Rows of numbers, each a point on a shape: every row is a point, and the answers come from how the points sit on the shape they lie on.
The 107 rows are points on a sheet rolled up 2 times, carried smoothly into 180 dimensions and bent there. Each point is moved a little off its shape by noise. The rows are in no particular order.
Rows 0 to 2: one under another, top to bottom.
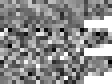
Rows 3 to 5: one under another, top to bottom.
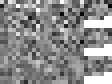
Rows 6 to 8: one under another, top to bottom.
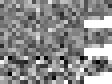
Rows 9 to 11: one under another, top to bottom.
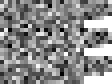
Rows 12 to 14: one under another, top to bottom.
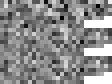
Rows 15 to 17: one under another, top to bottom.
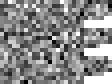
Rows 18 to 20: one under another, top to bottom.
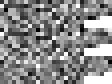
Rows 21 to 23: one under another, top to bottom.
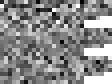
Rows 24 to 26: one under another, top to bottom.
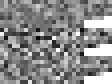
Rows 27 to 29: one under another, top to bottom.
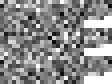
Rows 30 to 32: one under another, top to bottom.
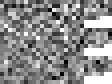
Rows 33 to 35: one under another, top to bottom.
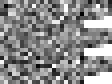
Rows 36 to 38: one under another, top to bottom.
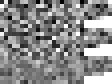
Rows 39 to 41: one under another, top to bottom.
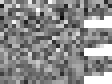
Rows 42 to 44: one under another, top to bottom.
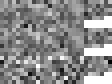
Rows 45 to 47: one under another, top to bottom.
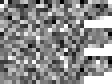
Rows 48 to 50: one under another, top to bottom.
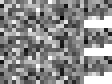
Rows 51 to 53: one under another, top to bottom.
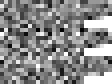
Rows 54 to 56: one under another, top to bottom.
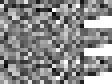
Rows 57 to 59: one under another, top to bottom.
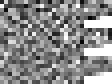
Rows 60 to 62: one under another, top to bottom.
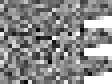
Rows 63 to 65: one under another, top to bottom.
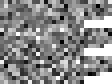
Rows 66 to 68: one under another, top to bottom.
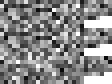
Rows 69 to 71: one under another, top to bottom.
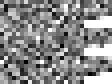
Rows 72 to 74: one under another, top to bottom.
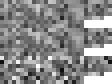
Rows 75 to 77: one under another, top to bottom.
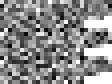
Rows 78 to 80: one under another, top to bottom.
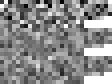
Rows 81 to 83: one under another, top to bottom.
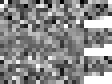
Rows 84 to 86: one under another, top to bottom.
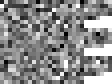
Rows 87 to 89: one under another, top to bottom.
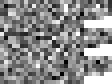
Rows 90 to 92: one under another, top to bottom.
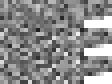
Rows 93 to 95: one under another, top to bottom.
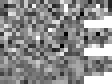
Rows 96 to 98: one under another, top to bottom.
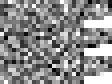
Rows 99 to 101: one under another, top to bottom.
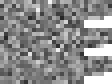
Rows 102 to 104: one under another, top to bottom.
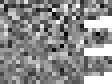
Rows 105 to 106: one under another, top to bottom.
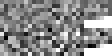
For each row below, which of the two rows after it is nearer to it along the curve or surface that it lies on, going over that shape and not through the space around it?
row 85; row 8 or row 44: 44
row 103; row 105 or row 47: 105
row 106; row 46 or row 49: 46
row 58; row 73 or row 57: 57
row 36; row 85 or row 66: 66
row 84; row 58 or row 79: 58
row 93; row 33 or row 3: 33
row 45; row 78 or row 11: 78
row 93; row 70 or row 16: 16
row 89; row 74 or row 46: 74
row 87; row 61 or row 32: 61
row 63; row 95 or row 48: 48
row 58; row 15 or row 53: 15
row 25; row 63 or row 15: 15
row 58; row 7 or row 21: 21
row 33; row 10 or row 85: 10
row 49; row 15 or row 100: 15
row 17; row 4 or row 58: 4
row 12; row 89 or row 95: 89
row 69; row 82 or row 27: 27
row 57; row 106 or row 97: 97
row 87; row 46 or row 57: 57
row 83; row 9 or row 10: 9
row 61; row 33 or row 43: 33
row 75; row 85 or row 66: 85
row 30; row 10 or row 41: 10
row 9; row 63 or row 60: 60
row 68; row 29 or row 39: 39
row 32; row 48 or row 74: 48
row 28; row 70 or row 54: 54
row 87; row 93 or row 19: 93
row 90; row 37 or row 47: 47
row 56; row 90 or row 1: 1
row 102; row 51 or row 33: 33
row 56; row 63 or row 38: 63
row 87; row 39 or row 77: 77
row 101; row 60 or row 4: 4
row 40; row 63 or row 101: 63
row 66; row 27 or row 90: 27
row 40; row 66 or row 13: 13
